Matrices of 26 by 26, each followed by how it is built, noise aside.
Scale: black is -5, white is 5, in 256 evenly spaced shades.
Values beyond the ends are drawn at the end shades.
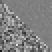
lower triangular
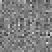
low rank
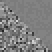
lower triangular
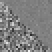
lower triangular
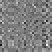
low rank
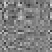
low rank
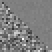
lower triangular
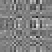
low rank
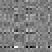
low rank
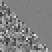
lower triangular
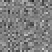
low rank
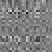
low rank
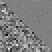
lower triangular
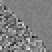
lower triangular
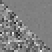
lower triangular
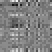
low rank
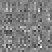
low rank
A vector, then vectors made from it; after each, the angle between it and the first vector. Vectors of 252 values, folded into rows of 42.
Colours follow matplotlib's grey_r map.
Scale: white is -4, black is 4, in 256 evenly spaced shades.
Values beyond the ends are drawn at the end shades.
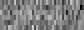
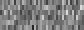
nearly opposite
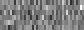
nearly opposite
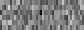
partly opposed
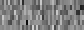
partly aligned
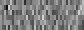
partly opposed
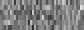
nearly opposite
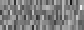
nearly opposite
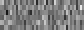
partly opposed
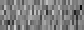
partly aligned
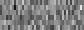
partly opposed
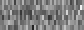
nearly opposite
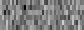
orthogonal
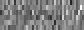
nearly opposite
